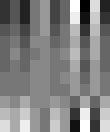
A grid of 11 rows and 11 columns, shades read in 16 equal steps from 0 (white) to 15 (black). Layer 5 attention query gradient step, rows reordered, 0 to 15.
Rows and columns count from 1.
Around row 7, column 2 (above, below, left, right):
8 8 8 8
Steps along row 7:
same same down same up down down up down up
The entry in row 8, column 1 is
8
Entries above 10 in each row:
5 5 2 0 0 0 0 0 0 2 2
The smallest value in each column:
2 5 1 6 6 3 6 0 0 2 2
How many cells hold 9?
16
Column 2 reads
10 10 9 8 7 8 8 8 7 5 5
